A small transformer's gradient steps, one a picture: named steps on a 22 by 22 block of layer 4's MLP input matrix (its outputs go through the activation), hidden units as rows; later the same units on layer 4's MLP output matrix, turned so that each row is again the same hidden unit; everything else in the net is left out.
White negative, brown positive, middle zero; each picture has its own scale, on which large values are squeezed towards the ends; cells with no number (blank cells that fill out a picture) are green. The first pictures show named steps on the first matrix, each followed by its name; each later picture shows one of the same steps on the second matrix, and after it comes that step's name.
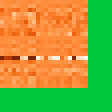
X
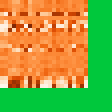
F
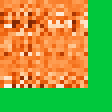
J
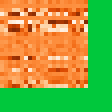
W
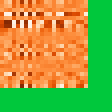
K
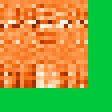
J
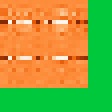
X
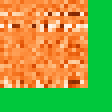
F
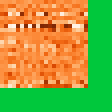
F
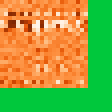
W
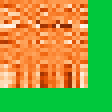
K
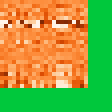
J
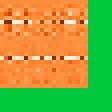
X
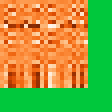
K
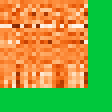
K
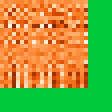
K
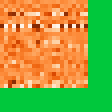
F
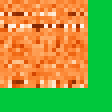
F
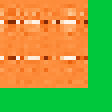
X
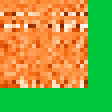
F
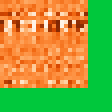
W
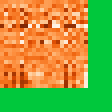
K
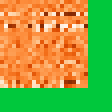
F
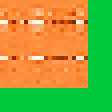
X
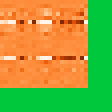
X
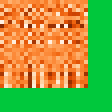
K
